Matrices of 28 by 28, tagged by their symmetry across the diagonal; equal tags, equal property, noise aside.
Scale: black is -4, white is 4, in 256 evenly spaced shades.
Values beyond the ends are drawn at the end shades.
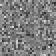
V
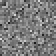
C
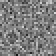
V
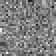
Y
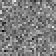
V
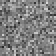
Y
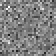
C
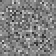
C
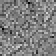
C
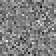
Y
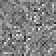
C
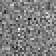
Y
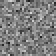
V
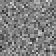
Y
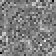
C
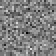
V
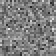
V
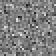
Y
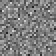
C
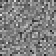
C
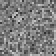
C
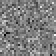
V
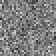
V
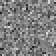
Y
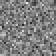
Y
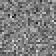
V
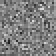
Y
